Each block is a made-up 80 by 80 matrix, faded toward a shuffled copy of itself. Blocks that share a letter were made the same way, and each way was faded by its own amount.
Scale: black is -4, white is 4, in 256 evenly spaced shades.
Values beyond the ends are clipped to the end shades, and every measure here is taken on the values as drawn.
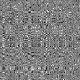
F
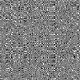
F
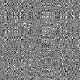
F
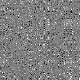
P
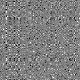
F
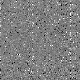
P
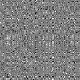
F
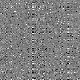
F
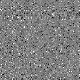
P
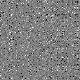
P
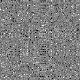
P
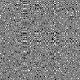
F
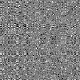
F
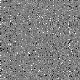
P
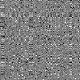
F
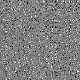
P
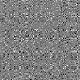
F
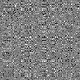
F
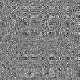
F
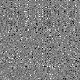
P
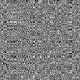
F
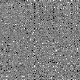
P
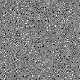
P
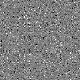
P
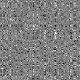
F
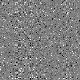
P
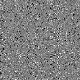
P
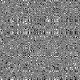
F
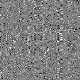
P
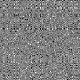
F
